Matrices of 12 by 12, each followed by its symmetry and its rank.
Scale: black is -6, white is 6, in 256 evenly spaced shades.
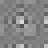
symmetric, rank two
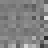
neither, rank two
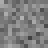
neither, full rank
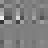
neither, rank one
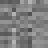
neither, rank two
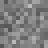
neither, full rank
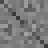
symmetric, full rank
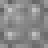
symmetric, rank two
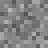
symmetric, full rank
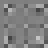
symmetric, rank two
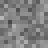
neither, full rank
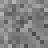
symmetric, full rank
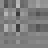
neither, rank one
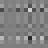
neither, rank one
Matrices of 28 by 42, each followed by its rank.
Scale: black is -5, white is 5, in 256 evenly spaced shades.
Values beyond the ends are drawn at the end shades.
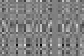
two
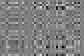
two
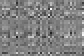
three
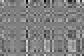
two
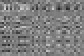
three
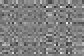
three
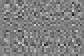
five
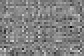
five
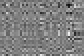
three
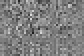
five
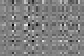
two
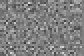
five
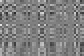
two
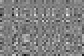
three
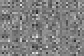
five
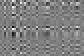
two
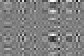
two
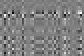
two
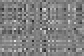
three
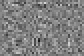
five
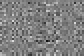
five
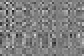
three
